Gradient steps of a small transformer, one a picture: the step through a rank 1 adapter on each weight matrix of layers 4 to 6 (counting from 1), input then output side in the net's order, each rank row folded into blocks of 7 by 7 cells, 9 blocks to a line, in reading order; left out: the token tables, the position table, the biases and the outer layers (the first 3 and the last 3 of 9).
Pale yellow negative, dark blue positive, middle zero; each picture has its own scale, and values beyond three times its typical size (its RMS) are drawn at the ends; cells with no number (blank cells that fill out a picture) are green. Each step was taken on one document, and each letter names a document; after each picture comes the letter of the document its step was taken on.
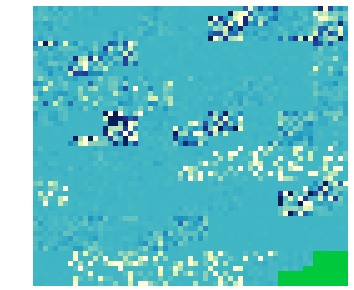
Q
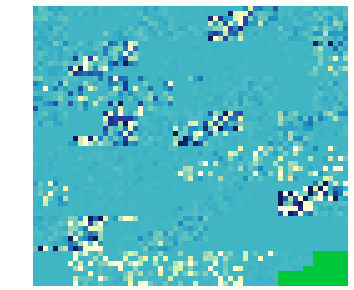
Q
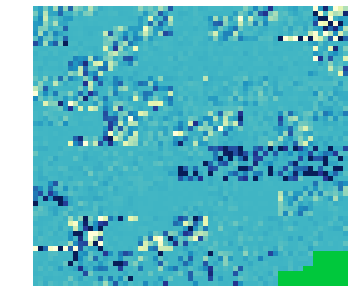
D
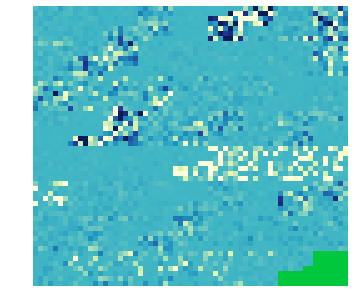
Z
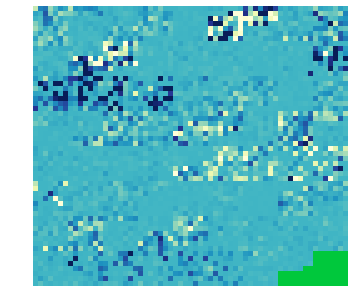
Z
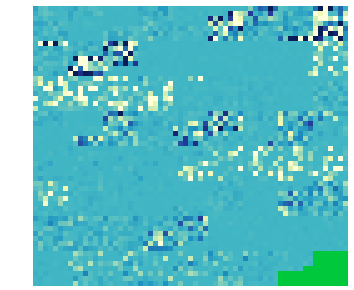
Q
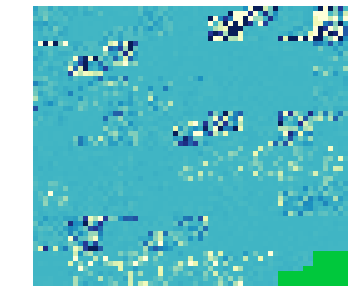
Q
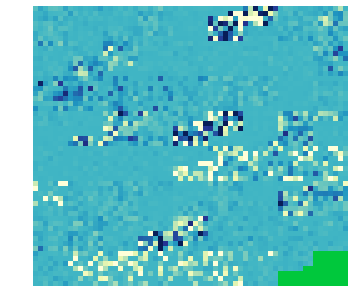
Z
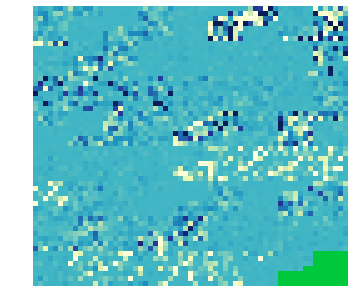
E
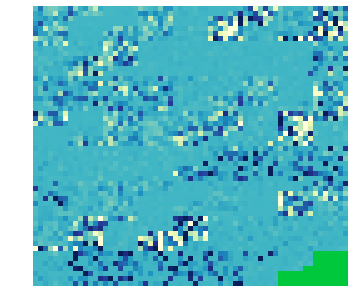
D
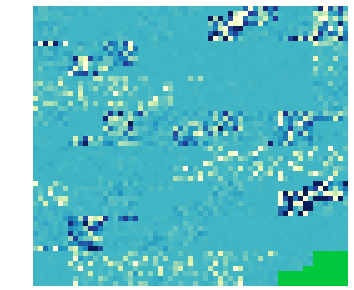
Q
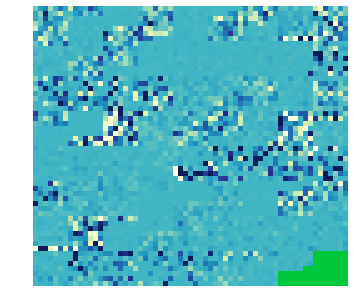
D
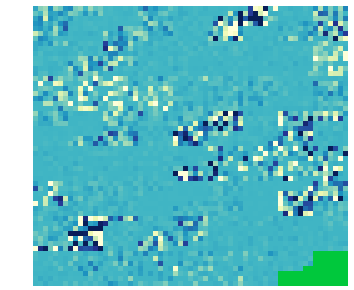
E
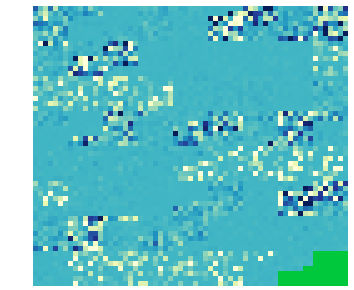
Q
